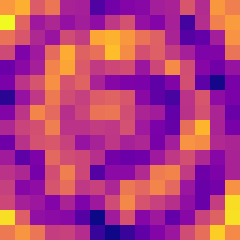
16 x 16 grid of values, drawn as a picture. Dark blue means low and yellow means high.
The top left is the ninth with the highest average. Rings spread out from the centre. The centre is the calmest part. No overall slope runs across the table. The field is mottled with small blotches. No row or column stands out.
